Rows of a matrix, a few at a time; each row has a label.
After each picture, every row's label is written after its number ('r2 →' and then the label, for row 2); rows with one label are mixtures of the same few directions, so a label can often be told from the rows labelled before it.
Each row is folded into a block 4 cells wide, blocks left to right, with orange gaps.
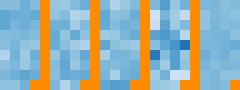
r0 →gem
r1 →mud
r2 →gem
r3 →gem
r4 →gem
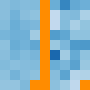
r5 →gem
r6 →gem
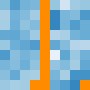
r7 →gem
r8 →gem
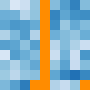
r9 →gem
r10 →gem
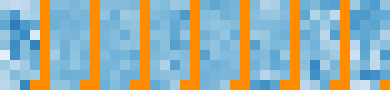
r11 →gem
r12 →gem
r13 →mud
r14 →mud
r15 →gem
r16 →gem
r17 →mud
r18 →gem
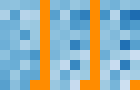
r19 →mud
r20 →mud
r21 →mud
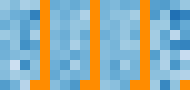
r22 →mud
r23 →mud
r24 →mud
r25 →mud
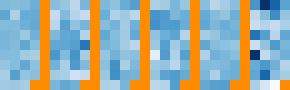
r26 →mud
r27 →gem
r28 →mud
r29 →gem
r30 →gem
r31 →gem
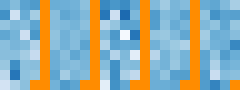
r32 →mud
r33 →mud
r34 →mud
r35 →gem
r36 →mud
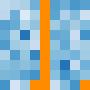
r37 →mud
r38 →mud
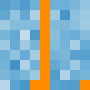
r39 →mud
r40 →mud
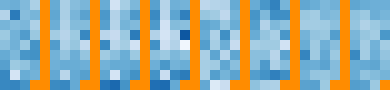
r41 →mud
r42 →gem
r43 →gem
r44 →gem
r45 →mud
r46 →gem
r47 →gem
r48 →gem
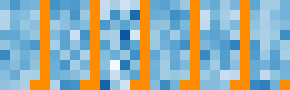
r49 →gem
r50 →mud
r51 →mud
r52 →mud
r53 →gem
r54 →gem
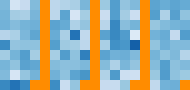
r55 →gem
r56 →mud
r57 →gem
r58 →mud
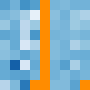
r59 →mud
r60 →mud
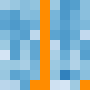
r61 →gem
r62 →gem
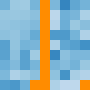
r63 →gem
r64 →gem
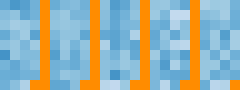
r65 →gem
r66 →gem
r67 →gem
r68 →mud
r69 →mud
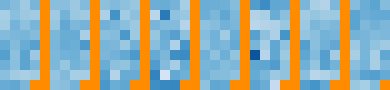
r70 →gem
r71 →gem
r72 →mud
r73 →mud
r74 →mud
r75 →gem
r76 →gem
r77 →gem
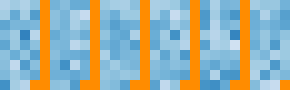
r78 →mud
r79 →mud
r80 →gem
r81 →mud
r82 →gem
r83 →mud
